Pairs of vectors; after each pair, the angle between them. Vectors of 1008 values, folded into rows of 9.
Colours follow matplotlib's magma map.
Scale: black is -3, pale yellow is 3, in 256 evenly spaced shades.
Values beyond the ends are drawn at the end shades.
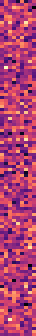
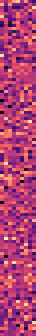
partly opposed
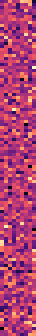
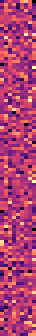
nearly parallel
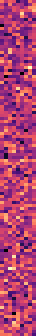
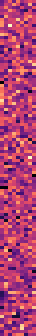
partly opposed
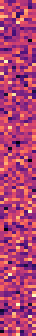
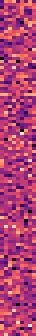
partly opposed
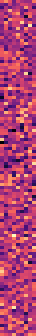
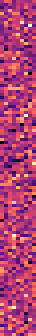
nearly parallel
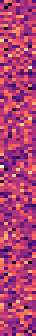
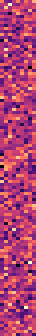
nearly opposite
